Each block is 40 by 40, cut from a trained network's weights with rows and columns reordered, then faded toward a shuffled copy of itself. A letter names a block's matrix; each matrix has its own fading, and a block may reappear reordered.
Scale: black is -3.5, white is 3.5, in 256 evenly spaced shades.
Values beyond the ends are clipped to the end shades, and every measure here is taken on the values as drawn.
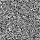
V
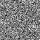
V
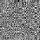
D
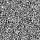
V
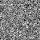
V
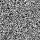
V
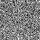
V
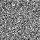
V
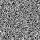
V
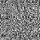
D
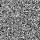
V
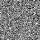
V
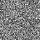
V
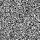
V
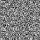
D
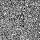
V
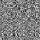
D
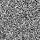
V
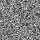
V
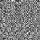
D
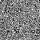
V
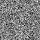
V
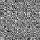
D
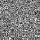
D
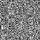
D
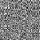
D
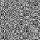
D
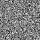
V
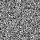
V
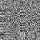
D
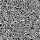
V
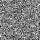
V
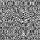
D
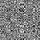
D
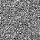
V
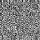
D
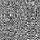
D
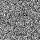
V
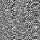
D
